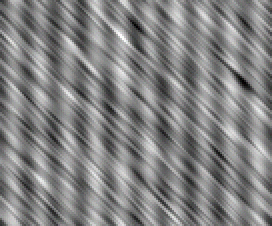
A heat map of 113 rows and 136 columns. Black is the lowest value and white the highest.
There is no seam. Overall the values sit about 50% of the way up the scale. The values follow a bell shape. There is no overall slope. No lone cell stands out from its neighbours. No row or column stands out. Stripes running up and down repeat 10 times from left to right.
